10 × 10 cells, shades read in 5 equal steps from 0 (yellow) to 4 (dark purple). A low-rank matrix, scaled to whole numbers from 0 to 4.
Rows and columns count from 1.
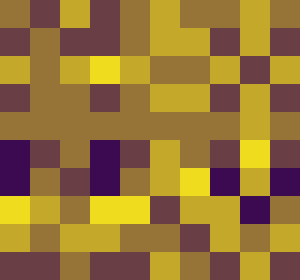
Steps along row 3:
up down down up up same down up down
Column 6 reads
1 1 2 1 2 1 1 3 2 1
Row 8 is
0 1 2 0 0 3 1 1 4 2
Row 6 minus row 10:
1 0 0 1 0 0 0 0 -1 0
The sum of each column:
23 22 19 23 19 15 16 23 15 24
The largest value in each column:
4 3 3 4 3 3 3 4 4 4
